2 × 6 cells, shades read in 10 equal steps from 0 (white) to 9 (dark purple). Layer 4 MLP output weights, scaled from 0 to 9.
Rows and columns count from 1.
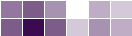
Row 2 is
6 9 6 2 4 3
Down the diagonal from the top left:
5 9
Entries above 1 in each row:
5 6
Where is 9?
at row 2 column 2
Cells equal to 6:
3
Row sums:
20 30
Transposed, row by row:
5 6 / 6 9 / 4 6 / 0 2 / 3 4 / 2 3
